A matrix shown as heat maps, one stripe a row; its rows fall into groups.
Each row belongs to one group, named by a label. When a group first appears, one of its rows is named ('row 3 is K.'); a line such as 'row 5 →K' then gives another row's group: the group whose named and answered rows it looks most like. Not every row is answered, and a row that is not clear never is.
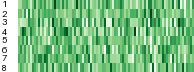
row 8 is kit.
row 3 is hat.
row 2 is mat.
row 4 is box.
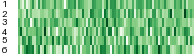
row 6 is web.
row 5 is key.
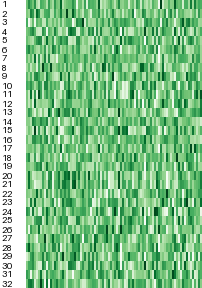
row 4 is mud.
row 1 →kit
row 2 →key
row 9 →hat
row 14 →web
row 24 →box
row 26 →hat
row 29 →box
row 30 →mud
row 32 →mat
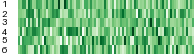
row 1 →key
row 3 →mat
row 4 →web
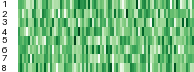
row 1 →mud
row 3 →kit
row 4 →mud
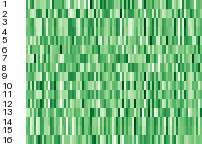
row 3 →mud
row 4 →mud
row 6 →key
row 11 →mud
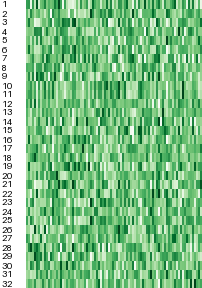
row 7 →box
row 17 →hat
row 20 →mat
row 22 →mat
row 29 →web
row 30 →key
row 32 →kit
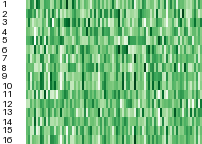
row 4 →mud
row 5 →mat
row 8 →mud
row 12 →box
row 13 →kit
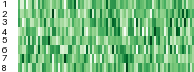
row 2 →kit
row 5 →mat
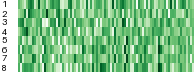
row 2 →key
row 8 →web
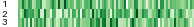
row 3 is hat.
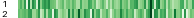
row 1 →mat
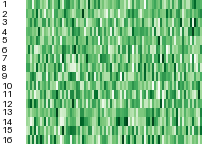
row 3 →kit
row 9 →mud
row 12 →kit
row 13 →mat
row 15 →box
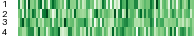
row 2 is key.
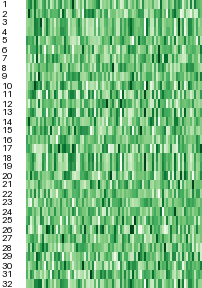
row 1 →kit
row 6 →hat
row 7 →mat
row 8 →hat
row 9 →box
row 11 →mud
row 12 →hat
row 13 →mud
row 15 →web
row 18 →mud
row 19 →mud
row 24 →kit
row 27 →box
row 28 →web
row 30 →hat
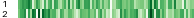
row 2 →mat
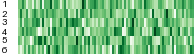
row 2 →kit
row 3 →web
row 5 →box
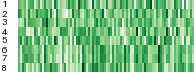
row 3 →key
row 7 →web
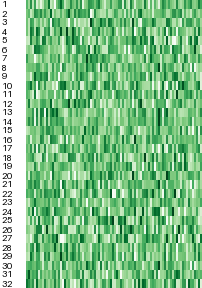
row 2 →web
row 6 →web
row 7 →mud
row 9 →web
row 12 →web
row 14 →mat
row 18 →mud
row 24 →box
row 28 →key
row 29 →key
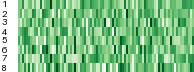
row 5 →hat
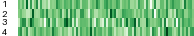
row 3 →box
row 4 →kit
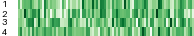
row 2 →web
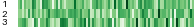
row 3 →mud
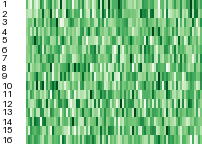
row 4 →mat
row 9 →hat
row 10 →mat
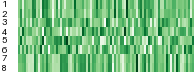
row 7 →mud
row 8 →mud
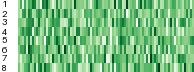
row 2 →key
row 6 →key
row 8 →mat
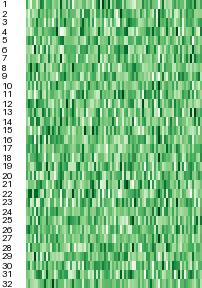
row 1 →kit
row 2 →hat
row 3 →hat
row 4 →mat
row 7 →kit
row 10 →mat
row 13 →kit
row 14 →key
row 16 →mat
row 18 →hat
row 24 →mat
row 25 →box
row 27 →mat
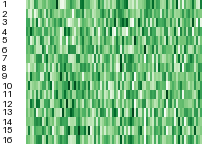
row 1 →mat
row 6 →mud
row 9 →key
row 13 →box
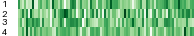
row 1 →kit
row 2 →box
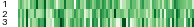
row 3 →box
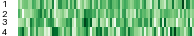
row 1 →kit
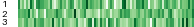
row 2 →hat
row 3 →kit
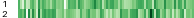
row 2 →mat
